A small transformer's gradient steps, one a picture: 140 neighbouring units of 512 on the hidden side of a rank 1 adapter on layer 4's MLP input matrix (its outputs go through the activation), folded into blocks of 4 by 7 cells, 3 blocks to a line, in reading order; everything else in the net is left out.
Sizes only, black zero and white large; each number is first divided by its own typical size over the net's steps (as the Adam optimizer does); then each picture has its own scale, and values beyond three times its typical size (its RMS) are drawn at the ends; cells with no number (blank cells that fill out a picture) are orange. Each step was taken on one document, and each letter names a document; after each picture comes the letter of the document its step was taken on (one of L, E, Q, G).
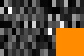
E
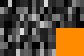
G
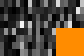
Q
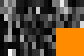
E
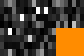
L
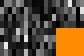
G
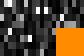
L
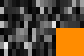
G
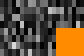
Q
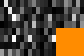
E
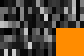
G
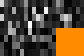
Q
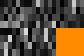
G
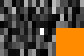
Q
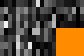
G
